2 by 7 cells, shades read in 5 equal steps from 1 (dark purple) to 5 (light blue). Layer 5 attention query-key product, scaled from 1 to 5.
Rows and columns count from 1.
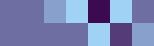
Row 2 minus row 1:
0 0 -1 -2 4 -3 1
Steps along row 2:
same same same up down up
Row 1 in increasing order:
1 3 3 3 4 5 5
